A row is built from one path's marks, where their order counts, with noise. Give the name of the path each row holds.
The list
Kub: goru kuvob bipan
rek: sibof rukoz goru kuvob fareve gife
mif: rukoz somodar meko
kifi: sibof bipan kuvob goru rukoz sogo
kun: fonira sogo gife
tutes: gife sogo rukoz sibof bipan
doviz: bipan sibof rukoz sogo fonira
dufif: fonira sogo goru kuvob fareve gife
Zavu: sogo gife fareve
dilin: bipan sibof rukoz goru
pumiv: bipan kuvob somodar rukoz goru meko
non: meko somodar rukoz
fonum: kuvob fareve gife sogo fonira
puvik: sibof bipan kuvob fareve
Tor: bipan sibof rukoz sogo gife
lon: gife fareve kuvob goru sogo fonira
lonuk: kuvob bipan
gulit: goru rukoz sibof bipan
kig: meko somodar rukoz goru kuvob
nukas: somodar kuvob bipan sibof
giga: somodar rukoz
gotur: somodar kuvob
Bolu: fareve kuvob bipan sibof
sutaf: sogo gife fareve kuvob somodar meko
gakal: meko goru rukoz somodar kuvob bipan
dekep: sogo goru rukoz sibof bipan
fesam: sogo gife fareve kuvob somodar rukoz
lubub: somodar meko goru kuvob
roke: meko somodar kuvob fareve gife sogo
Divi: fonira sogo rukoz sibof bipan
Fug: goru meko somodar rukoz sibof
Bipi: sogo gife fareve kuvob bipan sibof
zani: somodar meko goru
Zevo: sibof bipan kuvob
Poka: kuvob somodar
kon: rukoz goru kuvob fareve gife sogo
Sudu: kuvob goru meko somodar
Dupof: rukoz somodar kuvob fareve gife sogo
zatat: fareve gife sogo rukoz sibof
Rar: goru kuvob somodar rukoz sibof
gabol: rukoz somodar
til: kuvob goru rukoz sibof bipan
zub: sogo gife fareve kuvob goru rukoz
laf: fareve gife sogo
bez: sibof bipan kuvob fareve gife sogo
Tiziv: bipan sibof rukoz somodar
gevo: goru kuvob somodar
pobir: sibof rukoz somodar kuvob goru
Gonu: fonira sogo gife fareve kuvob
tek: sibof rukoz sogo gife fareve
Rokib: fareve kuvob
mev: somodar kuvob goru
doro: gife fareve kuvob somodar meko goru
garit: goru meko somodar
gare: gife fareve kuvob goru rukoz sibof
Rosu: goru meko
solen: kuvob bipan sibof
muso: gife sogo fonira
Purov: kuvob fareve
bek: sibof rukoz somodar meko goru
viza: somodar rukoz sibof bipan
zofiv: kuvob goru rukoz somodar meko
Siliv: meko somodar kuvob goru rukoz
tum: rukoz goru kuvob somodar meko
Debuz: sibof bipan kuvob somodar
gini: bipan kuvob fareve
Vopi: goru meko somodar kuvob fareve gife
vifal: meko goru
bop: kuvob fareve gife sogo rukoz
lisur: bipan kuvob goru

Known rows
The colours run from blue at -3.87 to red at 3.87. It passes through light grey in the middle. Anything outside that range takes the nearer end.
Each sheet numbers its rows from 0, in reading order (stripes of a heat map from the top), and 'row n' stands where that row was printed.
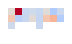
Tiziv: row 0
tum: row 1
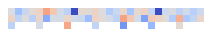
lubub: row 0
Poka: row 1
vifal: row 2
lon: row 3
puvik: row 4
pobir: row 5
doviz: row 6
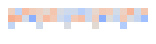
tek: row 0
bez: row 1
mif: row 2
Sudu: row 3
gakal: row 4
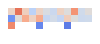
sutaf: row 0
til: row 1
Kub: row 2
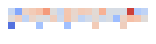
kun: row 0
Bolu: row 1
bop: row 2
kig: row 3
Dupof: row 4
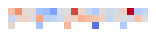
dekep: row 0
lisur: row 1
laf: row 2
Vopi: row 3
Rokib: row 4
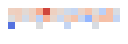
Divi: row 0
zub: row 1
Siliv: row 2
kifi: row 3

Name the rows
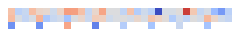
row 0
viza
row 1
lonuk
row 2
Bipi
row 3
gulit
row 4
pumiv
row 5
bek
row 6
gevo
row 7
doro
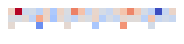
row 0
gabol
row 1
Tor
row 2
garit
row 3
gotur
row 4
Zavu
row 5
zani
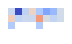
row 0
mev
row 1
dilin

